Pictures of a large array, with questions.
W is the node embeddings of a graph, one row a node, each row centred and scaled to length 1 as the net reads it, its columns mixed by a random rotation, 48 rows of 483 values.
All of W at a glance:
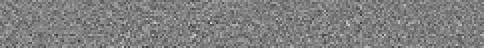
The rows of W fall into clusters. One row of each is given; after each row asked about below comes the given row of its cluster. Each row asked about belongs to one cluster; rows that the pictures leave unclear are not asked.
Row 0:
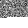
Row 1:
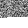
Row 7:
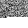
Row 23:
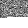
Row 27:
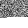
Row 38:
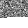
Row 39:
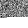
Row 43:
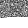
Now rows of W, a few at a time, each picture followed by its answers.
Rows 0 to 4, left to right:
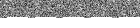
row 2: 27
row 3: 39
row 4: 7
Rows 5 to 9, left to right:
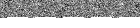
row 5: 38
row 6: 43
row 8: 0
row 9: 1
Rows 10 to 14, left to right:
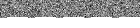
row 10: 23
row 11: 27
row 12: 1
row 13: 39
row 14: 23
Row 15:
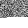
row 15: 27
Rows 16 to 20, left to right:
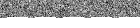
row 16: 39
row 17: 7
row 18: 27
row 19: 38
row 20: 7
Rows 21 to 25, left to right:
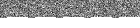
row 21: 23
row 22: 23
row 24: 0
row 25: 0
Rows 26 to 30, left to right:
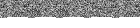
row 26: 1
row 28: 27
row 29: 23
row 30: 1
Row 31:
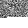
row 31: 0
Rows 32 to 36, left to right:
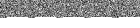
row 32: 7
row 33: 0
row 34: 43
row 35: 43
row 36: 7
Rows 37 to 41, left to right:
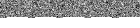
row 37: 7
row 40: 38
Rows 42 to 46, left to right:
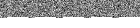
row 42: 1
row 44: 7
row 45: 23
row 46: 39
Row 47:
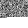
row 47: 39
